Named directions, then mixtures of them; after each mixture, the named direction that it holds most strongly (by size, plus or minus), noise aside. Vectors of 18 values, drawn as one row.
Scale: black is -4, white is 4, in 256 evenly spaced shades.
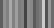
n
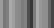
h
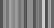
n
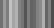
n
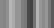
h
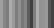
h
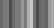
h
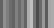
h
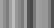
h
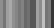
h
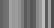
n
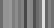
n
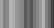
h
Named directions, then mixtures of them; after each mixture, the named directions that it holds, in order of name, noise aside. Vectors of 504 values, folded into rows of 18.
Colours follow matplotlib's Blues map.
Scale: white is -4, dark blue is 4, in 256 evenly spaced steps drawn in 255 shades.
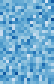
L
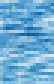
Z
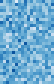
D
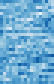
L, Z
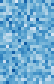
D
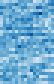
L, Z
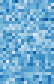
D, L, Z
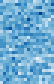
D, L, Z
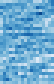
L, Z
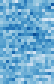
D, L, Z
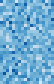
D, L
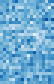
D, L, Z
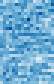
D, L, Z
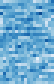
L, Z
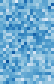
D, L, Z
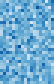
L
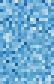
D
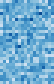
D, L, Z
